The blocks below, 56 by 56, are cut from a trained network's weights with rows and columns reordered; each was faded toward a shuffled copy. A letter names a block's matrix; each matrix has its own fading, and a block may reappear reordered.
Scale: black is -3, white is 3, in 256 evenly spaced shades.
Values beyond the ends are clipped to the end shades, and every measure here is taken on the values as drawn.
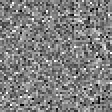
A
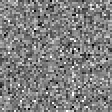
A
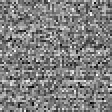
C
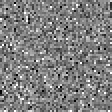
A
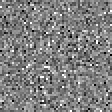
A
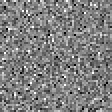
A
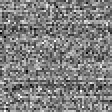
C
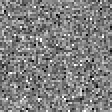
A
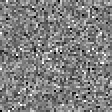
A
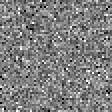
A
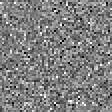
A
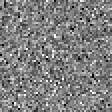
A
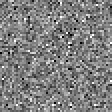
A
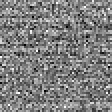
C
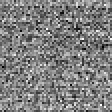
C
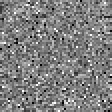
A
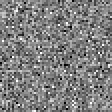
A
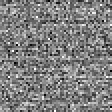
C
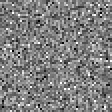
A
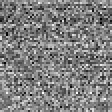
C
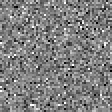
A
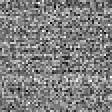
C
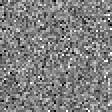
A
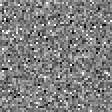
A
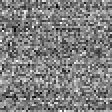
C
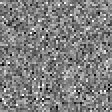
A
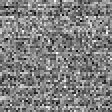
C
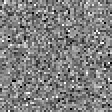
A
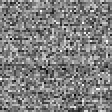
C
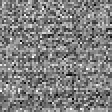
C
